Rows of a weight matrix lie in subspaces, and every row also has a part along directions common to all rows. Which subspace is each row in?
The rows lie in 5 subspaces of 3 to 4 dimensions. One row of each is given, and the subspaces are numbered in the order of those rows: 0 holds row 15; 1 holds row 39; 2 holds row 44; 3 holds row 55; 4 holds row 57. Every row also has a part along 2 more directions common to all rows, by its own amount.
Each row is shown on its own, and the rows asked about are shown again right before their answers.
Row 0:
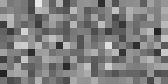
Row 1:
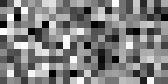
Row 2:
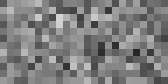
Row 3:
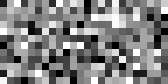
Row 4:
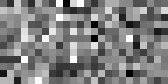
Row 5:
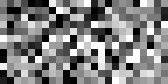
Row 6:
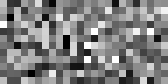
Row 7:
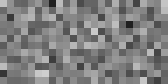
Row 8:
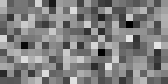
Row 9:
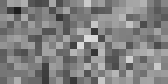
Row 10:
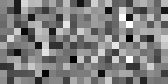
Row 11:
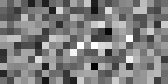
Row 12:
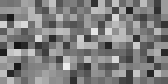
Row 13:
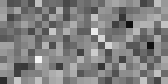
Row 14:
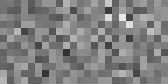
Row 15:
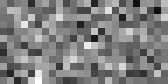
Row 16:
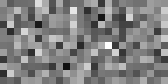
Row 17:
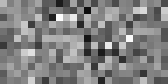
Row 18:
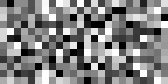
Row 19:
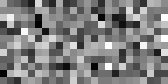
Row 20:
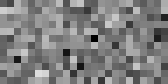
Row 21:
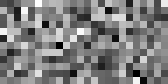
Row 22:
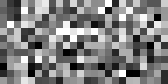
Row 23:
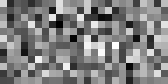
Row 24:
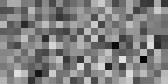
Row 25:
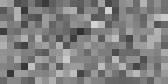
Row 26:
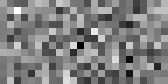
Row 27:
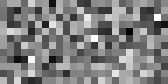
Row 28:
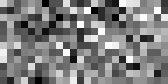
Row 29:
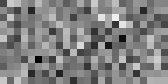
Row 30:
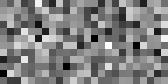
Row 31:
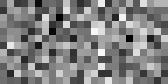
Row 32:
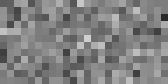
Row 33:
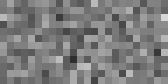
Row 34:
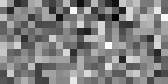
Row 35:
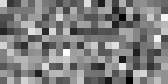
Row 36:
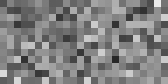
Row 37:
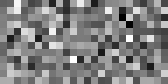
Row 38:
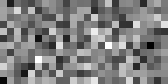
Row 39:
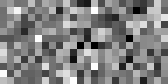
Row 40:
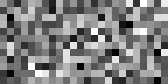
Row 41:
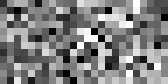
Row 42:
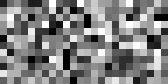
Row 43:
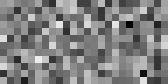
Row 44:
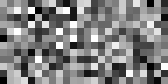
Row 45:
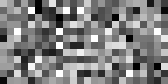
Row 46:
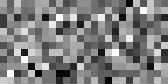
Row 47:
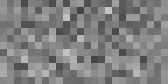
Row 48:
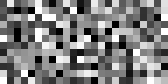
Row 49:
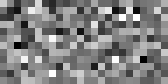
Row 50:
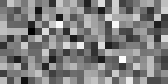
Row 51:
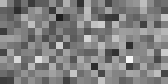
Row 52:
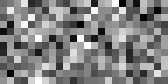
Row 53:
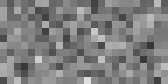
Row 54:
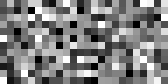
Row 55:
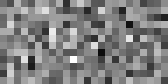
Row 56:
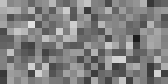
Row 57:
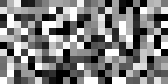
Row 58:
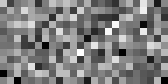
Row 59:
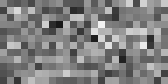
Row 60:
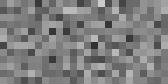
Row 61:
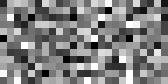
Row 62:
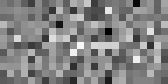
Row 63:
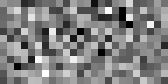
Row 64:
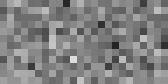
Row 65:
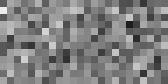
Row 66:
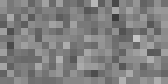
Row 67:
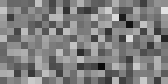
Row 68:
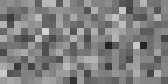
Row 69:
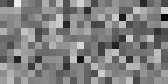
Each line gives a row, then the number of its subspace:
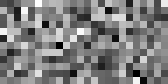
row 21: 3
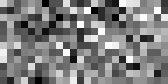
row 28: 0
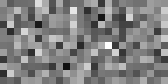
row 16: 0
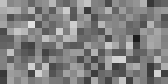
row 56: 2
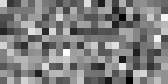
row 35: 4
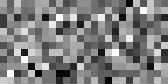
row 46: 4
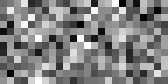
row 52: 0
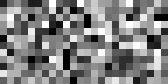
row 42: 4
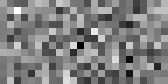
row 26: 1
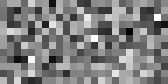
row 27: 4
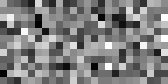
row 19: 0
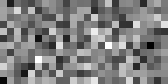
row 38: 2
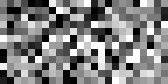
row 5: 1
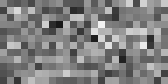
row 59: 4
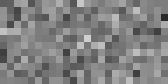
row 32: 1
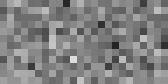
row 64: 3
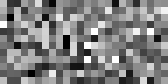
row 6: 3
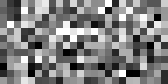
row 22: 3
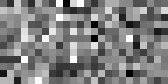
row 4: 0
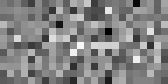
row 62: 1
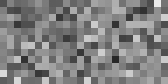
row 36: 2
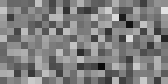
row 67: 2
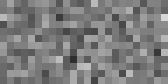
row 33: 0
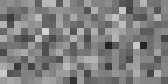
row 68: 0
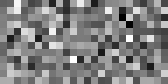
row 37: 3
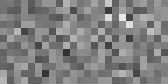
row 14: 3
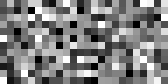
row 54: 2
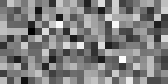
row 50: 4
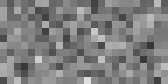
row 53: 2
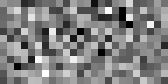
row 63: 3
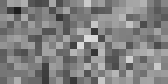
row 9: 1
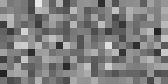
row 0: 0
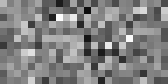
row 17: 1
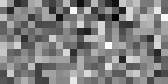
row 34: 0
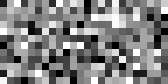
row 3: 4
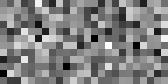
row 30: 0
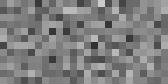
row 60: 4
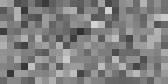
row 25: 3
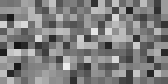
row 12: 0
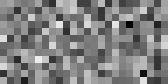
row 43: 4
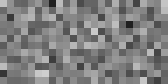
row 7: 4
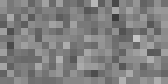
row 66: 0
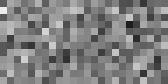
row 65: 4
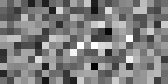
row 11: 1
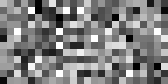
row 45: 2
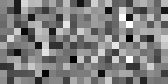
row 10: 3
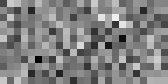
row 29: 2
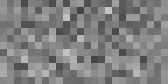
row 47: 3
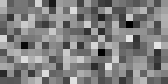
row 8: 4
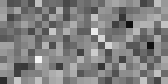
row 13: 2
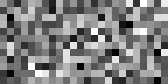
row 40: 4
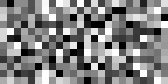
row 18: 1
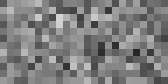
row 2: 1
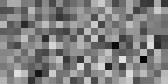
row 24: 3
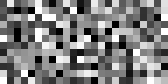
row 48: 2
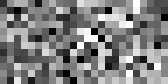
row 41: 1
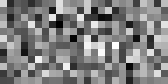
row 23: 1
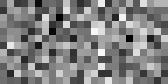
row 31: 4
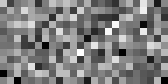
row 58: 2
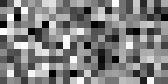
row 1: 3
